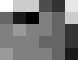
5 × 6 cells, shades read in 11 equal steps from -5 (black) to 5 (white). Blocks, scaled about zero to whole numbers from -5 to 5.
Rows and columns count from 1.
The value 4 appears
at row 1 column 6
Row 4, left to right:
0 0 0 -1 -1 -3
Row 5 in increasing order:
-4 -1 0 0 0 1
